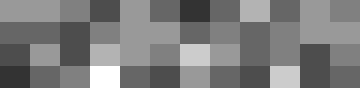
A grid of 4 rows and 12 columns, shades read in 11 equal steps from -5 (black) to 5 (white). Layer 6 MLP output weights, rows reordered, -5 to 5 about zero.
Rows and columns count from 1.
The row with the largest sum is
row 3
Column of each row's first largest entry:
9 5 7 4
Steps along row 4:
up up up down down up down down up down up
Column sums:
-5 0 -4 5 2 -2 0 -1 -2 2 -2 0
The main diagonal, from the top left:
1 -1 -2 5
